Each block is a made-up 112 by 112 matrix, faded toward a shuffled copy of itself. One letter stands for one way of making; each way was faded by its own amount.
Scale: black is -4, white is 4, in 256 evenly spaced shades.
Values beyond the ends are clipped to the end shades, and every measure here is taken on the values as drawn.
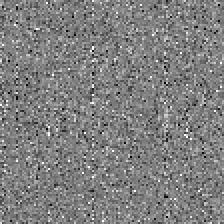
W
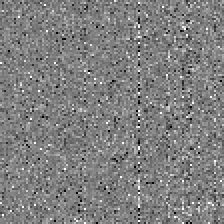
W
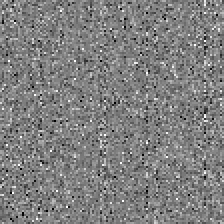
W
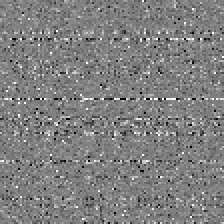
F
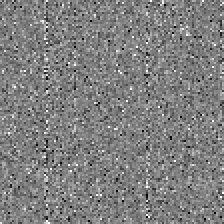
W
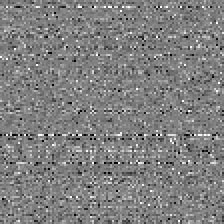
F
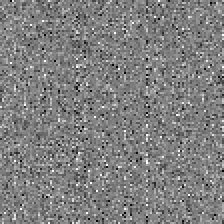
W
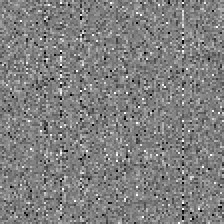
W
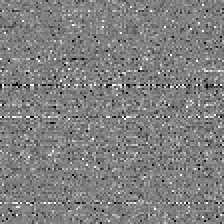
F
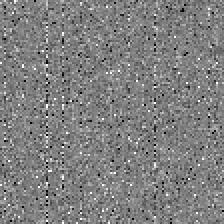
W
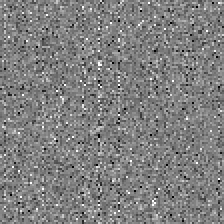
W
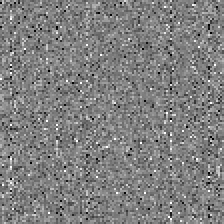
W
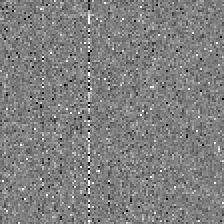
W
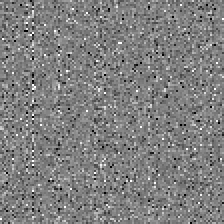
W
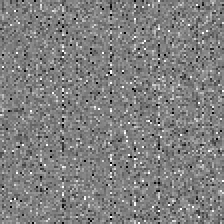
W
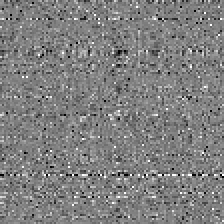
F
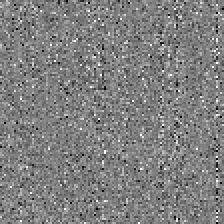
W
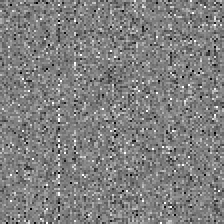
W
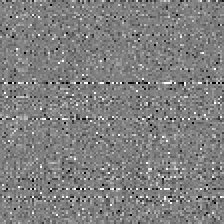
F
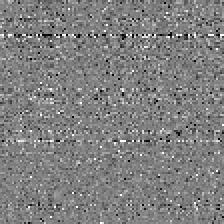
F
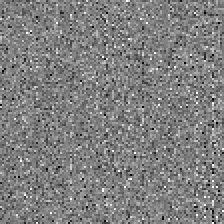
W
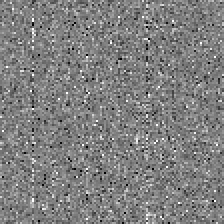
W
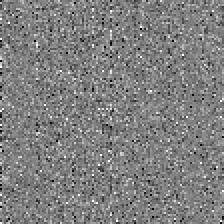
W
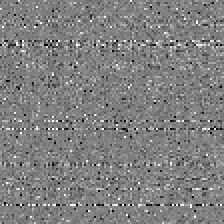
F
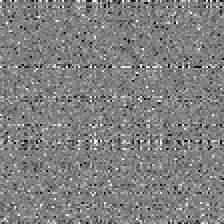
F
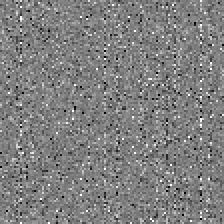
W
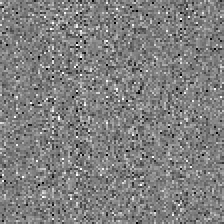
W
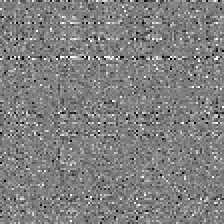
F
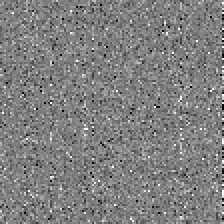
W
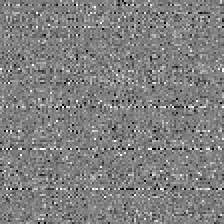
F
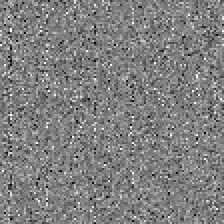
W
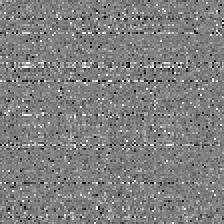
F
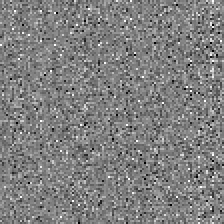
W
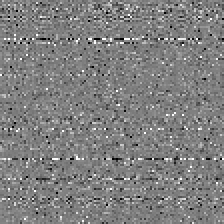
F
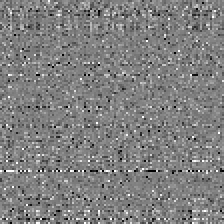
F
